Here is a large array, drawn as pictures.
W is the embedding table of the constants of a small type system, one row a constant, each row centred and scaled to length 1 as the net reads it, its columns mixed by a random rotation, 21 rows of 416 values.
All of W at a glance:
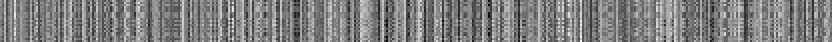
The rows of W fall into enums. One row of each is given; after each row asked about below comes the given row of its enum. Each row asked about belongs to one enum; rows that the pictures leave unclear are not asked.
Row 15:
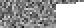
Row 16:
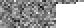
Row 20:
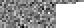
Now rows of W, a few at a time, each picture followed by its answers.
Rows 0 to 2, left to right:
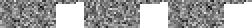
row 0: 16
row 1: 15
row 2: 16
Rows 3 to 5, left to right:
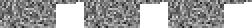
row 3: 15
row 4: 15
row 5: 15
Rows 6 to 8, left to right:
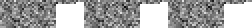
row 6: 16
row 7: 16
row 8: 16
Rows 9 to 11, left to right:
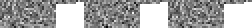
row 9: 15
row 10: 20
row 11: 15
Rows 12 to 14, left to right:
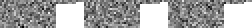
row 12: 20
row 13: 15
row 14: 16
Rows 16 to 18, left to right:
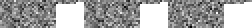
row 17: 16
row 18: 20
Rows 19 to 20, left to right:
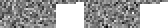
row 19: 15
